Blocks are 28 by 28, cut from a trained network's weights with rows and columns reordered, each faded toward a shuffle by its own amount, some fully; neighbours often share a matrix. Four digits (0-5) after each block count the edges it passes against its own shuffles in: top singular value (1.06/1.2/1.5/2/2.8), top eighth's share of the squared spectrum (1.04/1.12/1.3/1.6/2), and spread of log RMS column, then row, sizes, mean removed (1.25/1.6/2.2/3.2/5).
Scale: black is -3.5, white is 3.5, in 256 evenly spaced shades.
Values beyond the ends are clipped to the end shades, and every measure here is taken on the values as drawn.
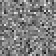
2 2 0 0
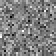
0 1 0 0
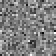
2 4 1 1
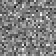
1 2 0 0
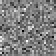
1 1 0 0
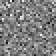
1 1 0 0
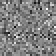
2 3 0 1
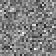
1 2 0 1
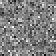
0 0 0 1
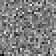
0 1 0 0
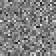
2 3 1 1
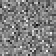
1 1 0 0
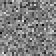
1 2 0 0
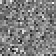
1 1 0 0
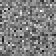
1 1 0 0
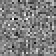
1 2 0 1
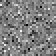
0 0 0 0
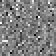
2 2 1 0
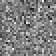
1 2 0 0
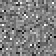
0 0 0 0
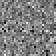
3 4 1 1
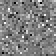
0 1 0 0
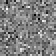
0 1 0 0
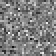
0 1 0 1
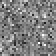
1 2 1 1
